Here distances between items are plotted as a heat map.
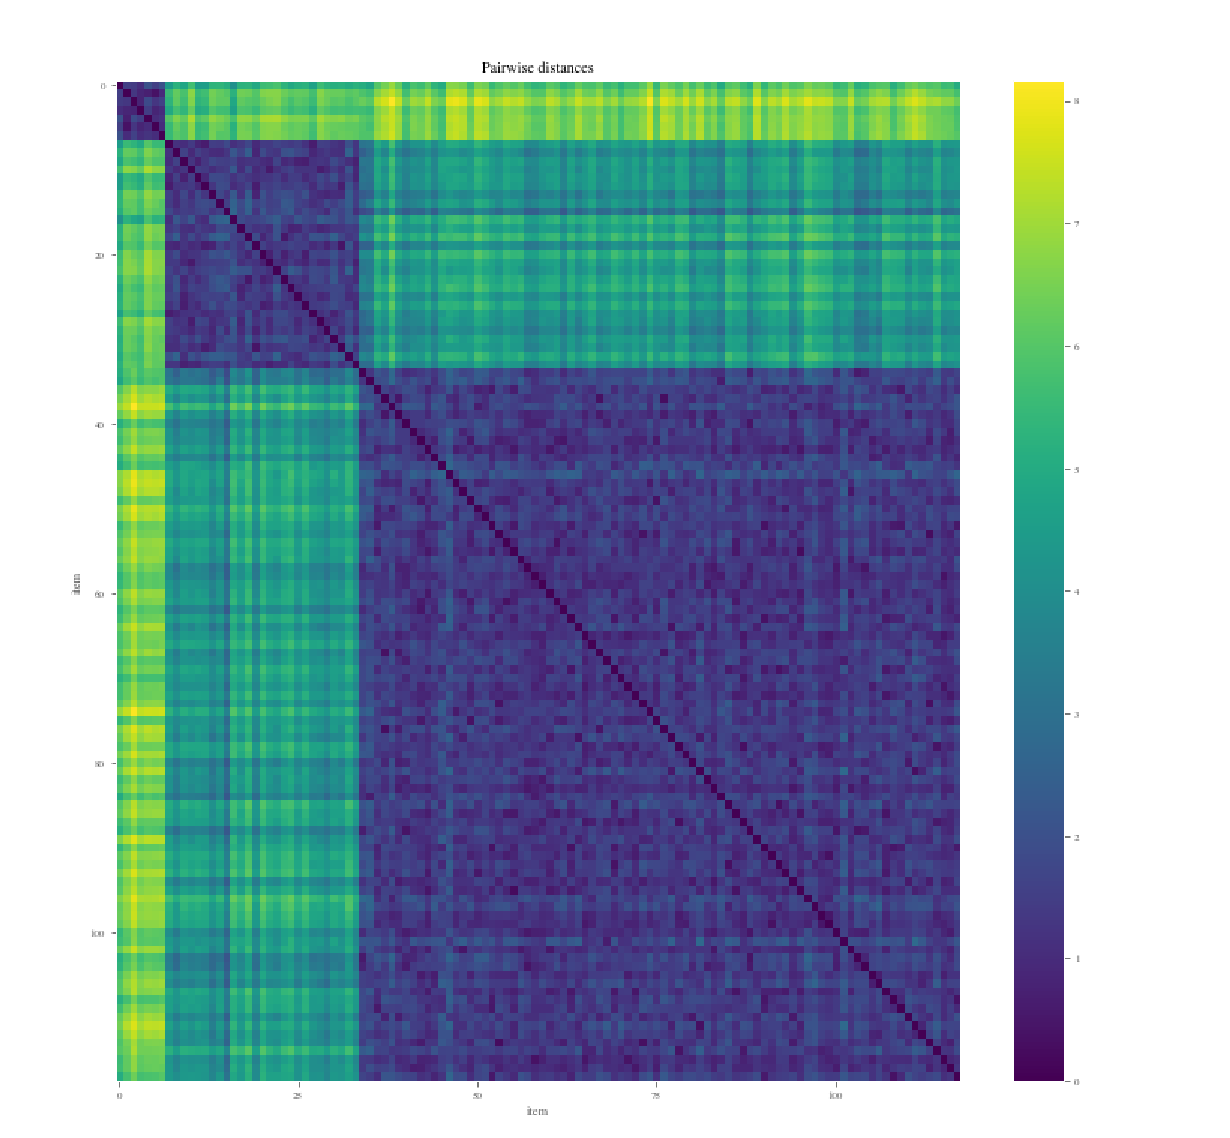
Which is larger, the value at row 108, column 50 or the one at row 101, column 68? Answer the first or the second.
the first
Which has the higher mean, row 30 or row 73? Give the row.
30
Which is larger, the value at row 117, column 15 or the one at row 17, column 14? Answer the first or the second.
the first
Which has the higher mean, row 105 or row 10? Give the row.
10
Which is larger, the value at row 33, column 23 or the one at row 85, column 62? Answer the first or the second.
the second
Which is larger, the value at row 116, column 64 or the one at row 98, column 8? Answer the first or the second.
the second
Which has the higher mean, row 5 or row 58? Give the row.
5
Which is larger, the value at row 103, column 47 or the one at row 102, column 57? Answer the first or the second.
the first
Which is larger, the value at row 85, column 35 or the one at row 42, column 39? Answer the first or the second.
the first
